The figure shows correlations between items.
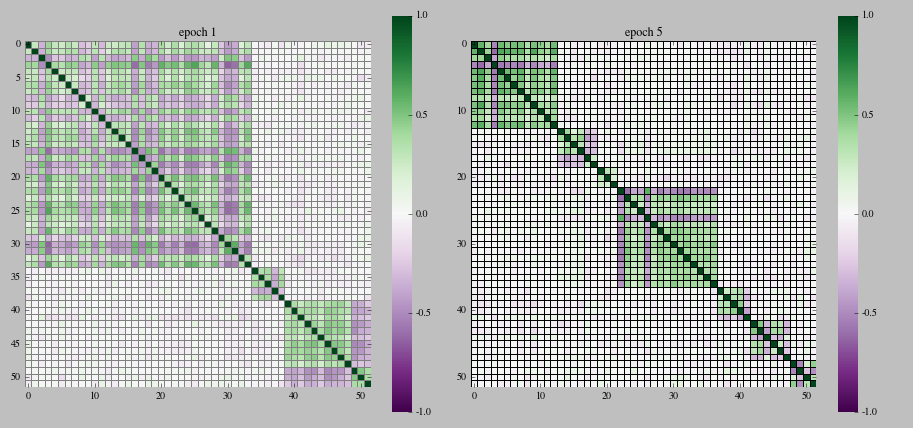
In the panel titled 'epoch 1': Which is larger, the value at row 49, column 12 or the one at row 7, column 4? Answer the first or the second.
the second
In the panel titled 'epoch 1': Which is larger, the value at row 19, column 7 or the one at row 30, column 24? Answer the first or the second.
the first
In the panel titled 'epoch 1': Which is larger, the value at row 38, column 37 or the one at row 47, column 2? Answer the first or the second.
the second
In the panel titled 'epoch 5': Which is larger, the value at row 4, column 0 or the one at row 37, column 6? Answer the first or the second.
the first
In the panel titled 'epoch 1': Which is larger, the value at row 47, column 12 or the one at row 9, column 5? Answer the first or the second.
the first
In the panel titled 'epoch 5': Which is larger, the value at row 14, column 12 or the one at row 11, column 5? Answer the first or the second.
the second
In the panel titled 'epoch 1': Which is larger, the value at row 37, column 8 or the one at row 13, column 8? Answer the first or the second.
the first
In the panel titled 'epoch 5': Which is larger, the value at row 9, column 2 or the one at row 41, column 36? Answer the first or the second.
the first
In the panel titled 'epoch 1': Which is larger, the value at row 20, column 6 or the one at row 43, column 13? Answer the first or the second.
the first
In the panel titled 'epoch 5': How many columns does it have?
52
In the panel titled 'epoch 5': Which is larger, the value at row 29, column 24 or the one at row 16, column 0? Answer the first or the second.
the first
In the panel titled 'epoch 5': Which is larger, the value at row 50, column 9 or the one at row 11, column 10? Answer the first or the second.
the second
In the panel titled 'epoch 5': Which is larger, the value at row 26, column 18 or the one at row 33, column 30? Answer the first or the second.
the second
